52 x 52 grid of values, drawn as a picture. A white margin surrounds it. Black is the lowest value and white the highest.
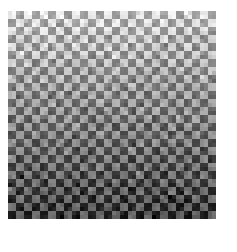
Slope: up to the top. Odd rows or columns: none. Grain: checkered.
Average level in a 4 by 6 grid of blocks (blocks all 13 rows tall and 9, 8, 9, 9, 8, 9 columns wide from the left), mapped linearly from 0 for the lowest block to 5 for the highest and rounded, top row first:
5 5 5 5 5 5 / 3 3 3 3 3 3 / 2 2 2 2 2 2 / 0 0 0 0 0 0
